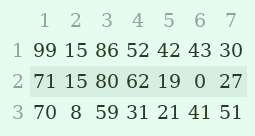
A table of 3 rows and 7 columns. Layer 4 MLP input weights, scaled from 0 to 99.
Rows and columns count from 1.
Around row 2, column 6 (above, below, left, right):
43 41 19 27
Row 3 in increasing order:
8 21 31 41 51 59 70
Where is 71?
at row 2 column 1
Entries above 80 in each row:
2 0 0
